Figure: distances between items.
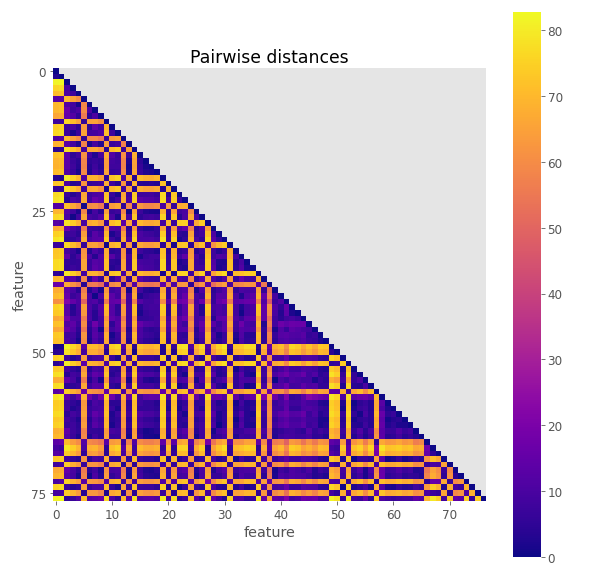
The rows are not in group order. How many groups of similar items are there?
2
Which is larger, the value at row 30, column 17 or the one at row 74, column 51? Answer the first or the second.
the first
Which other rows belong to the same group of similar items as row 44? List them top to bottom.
2, 3, 4, 6, 7, 8, 10, 11, 13, 15, 16, 17, 18, 20, 22, 23, 25, 26, 28, 29, 30, 32, 33, 34, 35, 37, 39, 40, 41, 42, 43, 45, 46, 47, 48, 51, 53, 54, 55, 56, 58, 59, 60, 61, 62, 63, 64, 65, 69, 71, 72, 74, 76
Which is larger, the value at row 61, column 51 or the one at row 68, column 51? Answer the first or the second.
the second
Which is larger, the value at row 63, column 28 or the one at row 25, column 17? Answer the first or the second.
the first
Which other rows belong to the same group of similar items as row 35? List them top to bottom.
2, 3, 4, 6, 7, 8, 10, 11, 13, 15, 16, 17, 18, 20, 22, 23, 25, 26, 28, 29, 30, 32, 33, 34, 37, 39, 40, 41, 42, 43, 44, 45, 46, 47, 48, 51, 53, 54, 55, 56, 58, 59, 60, 61, 62, 63, 64, 65, 69, 71, 72, 74, 76
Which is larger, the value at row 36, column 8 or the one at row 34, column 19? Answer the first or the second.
the second
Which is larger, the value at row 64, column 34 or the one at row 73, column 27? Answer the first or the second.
the second
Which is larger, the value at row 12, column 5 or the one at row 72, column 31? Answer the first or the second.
the second
